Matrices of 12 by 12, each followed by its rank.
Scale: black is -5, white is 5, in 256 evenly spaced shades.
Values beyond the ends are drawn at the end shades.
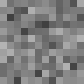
full rank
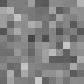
full rank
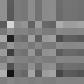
one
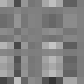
one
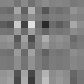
one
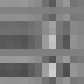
one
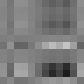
one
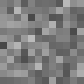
full rank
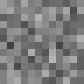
full rank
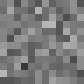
full rank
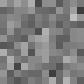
full rank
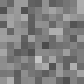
full rank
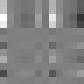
one
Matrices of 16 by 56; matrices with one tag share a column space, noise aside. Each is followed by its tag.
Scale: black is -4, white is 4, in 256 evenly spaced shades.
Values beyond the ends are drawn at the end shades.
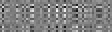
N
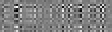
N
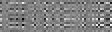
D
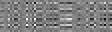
D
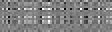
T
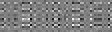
D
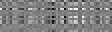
T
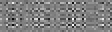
D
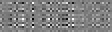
D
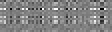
T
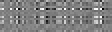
T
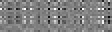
T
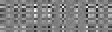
N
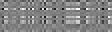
T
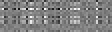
T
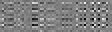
D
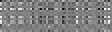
T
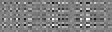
D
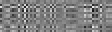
N
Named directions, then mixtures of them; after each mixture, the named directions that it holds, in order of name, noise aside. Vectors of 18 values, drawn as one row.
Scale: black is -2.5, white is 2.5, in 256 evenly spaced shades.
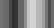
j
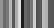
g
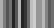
g, j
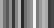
g, j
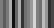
g, j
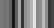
g, j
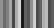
g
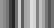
g, j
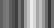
j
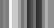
g, j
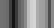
j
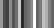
g, j
